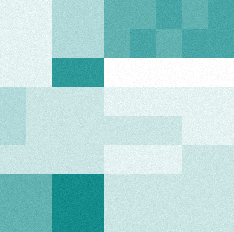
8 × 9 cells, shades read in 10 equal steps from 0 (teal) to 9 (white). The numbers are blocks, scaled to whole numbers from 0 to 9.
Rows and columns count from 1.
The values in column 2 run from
3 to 8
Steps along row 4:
up same same up same same same same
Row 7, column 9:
7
